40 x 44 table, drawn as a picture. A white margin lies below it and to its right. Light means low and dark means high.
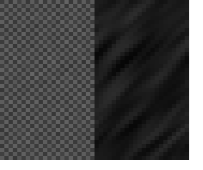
It is made of 1 by 2 panels. Panel 1,1: high, checkered. Panel 1,2: very high, slanting up to the right, faint in contrast.
